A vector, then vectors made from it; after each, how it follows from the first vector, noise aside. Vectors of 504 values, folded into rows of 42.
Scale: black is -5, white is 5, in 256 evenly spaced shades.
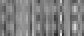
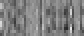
wrapped around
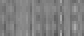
shrunk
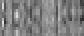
wrapped around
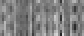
negated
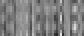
copied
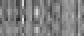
wrapped around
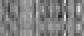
wrapped around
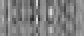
wrapped around
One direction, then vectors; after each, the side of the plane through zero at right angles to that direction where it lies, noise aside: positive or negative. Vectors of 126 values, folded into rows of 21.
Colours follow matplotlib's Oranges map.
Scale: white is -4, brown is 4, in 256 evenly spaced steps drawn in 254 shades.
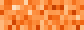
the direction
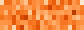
positive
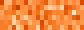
negative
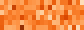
negative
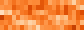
negative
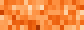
positive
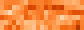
positive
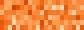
negative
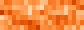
positive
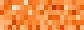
positive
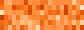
negative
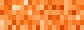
positive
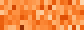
negative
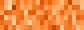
negative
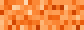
positive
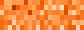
negative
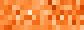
positive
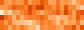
negative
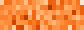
positive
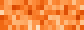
negative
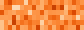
positive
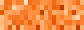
positive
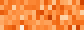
positive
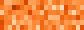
negative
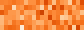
positive
